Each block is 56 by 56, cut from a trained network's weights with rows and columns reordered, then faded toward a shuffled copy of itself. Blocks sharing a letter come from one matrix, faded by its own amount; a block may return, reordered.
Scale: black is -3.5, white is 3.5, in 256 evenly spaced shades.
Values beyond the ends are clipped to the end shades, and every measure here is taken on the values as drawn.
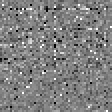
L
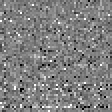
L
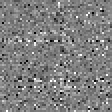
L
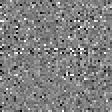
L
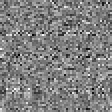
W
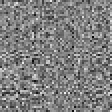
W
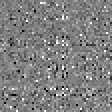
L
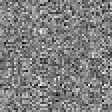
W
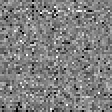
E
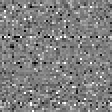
L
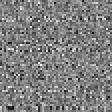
W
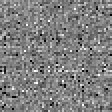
E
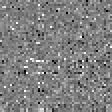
L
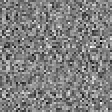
W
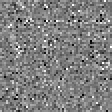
E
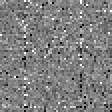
E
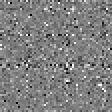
L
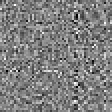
W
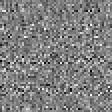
W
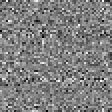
W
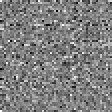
W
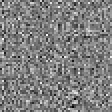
W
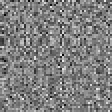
W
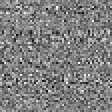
W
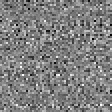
W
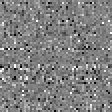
L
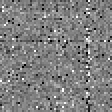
E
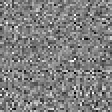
W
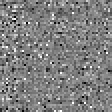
E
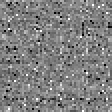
E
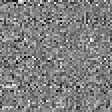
W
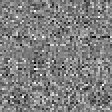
W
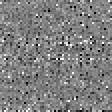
L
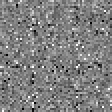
E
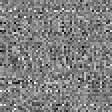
W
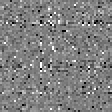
L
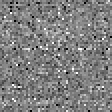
E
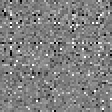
L
